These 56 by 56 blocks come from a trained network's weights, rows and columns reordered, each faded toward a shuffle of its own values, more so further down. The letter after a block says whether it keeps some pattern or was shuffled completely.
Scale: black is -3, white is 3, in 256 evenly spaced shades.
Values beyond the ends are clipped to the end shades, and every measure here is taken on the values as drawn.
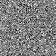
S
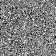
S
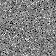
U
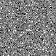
S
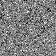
U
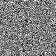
U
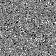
U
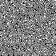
U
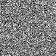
S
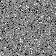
U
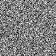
S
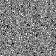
S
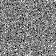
U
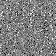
S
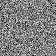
U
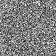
U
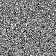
U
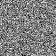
S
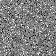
U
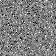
U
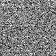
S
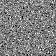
U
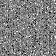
S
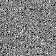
S
